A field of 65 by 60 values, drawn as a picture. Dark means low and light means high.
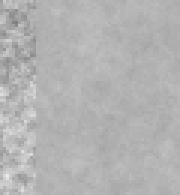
A few values lie far out on both sides of the bulk. A vertical seam about 20% of the way across splits the table, and the right part is calmer. No row or column stands out. The field is mottled with small blotches. Overall the values sit about 70% of the way up the scale.
